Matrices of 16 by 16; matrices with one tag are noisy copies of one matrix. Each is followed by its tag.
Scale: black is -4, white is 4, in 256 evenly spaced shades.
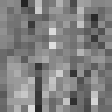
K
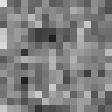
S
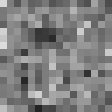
S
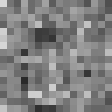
S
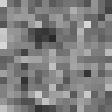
S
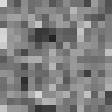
S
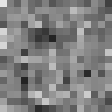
S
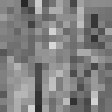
K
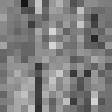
K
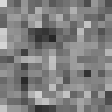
S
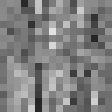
K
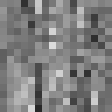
K
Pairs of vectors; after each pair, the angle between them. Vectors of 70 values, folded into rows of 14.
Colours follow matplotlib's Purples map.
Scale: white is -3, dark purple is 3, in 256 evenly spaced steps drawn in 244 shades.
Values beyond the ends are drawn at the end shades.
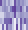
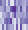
nearly parallel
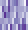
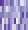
orthogonal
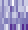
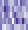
orthogonal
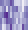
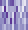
partly aligned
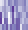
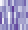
nearly parallel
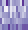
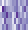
orthogonal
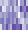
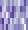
partly aligned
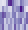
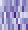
orthogonal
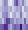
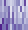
partly aligned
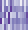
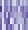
partly aligned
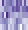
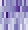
nearly parallel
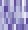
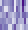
nearly opposite
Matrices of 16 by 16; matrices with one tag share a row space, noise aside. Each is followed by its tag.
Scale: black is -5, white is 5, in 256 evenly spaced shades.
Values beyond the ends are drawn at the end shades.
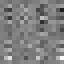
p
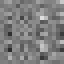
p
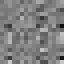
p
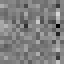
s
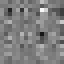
p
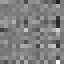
s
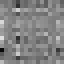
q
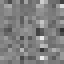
p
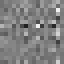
s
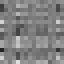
q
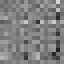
s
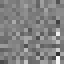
s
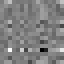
p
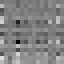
q
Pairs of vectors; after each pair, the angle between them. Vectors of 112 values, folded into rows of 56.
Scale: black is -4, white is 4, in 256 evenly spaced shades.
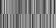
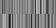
partly opposed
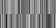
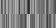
partly aligned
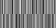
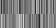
partly opposed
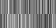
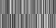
partly opposed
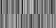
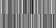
nearly opposite
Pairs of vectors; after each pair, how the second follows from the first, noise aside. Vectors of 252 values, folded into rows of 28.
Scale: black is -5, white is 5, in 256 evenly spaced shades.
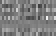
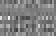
reversed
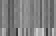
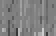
partly zeroed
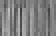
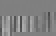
partly zeroed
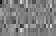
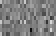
wrapped around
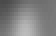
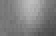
reversed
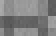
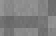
shrunk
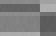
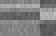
wrapped around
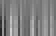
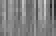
reversed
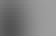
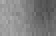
reversed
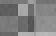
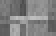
wrapped around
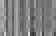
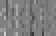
partly zeroed
